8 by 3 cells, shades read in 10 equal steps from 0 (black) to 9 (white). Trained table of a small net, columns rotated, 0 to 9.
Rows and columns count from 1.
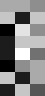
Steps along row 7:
down up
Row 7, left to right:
7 1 6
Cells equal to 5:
3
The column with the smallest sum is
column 1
